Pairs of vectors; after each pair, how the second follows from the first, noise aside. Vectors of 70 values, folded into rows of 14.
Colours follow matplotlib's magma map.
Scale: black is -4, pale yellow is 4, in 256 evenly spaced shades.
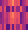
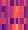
wrapped around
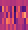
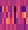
copied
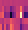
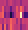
copied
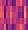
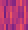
shrunk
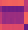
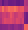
negated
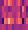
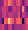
copied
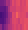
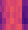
wrapped around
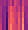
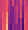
negated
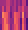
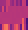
partly zeroed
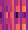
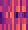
copied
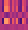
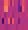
partly zeroed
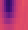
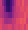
copied
